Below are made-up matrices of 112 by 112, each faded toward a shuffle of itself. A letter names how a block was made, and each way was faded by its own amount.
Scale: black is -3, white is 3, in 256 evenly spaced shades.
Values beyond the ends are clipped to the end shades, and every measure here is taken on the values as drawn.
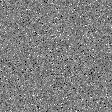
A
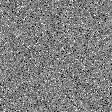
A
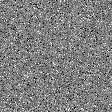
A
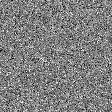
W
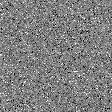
A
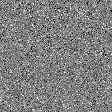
A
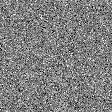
W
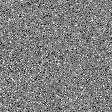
A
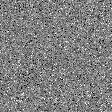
A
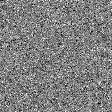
W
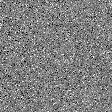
A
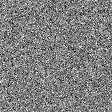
W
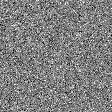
W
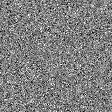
W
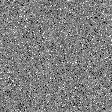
A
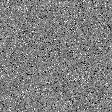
A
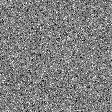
W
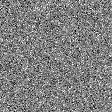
W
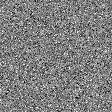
W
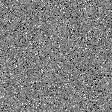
A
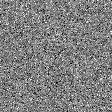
W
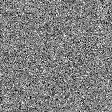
W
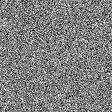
W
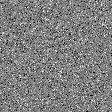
A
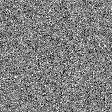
W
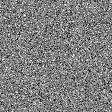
W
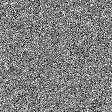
W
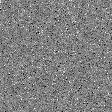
A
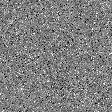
A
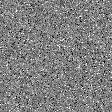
A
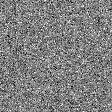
W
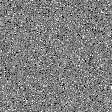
A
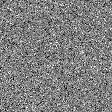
W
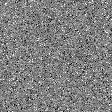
A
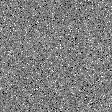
A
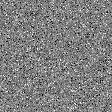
A
